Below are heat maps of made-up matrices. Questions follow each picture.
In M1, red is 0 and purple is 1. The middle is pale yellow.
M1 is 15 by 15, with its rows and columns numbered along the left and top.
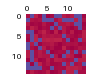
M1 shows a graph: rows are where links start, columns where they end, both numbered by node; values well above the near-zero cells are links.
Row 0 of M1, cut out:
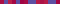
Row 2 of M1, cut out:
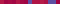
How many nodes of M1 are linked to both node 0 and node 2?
3
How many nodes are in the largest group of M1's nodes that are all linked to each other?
3
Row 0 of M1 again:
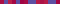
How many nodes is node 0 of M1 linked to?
6
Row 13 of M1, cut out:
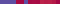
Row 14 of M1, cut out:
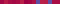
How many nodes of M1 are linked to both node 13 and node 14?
0
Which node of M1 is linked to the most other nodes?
node 1
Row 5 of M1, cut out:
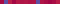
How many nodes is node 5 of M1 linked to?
2
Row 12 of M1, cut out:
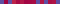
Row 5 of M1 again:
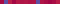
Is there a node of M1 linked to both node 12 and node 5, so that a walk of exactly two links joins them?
yes
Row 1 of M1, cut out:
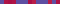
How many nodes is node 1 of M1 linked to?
8
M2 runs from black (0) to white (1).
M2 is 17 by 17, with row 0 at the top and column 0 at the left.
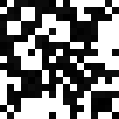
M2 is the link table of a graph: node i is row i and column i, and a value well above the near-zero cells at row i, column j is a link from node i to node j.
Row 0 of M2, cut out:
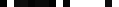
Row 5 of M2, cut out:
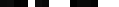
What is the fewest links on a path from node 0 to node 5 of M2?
2
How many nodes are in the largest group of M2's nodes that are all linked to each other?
5
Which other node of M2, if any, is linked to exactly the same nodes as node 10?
node 13
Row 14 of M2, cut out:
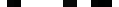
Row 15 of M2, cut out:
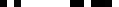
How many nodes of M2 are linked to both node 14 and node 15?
8
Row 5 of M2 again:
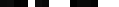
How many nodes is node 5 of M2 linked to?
7
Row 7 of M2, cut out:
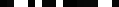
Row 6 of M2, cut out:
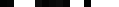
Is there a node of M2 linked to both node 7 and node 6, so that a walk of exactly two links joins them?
yes
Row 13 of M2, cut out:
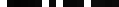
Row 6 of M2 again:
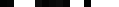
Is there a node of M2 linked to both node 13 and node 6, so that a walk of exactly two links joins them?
no
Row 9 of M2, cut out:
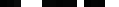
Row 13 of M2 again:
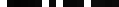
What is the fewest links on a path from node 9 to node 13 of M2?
3
